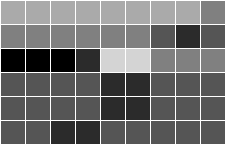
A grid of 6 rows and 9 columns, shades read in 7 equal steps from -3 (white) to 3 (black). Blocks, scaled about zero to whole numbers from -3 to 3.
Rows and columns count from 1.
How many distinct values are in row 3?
4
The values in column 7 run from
-1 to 1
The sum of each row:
-8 4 7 11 11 11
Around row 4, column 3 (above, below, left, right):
3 1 1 1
